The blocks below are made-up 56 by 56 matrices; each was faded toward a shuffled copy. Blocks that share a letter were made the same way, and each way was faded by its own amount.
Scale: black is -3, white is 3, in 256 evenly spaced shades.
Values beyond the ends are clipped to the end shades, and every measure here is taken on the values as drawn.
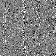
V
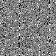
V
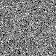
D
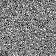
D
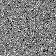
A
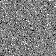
A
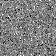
A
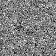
D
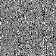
V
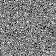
D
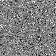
A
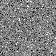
A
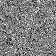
A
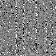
V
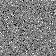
A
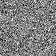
D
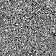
D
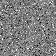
A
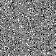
V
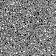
A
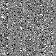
V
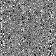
V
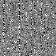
V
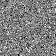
D
